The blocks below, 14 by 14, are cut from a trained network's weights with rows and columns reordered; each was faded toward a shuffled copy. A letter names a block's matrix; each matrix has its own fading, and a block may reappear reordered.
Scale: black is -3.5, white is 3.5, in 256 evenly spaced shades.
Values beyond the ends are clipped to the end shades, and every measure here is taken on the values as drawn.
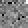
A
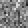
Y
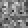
Y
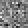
A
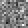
Y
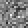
Y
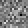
A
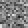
Y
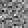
Y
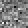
Y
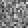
Y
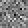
A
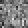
Y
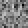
A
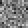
Y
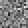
Y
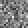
Y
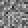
Y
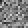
A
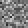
Y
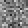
Y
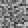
Y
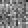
Y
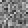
Y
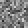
Y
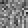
Y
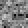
A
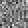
Y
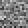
Y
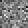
A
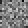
A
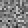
Y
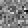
A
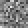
Y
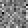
A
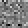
A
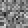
Y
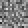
Y
